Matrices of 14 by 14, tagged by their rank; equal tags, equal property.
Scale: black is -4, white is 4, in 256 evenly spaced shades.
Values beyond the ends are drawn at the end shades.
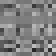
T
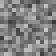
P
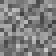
P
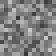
P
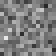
P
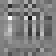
T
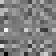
T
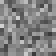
P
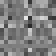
T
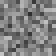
P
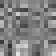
T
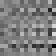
T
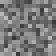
P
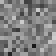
P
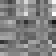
T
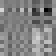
T
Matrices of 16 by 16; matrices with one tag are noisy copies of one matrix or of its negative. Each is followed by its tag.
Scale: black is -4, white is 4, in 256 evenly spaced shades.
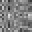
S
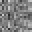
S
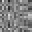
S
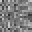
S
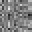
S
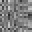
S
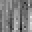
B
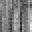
B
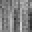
B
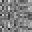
S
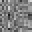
S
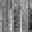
B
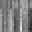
B
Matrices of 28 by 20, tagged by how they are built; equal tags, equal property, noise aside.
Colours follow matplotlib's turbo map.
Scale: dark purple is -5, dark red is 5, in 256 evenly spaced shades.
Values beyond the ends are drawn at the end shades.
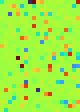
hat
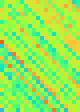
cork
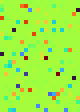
hat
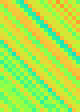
cork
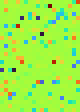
hat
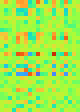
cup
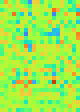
cup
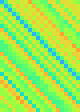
cork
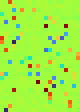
hat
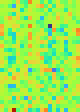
cup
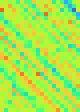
cork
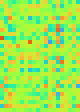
cup
